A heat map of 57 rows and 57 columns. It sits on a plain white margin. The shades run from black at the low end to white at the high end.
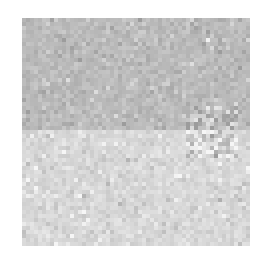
Seam: horizontal, 50% of the way down, the bottom part higher. Average level on the scale: 80%. Odd patch: rougher, in the middle right. Roughest part: middle right.
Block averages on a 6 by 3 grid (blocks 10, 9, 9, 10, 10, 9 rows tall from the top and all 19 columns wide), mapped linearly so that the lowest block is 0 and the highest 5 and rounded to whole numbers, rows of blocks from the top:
000
000
000
555
555
555
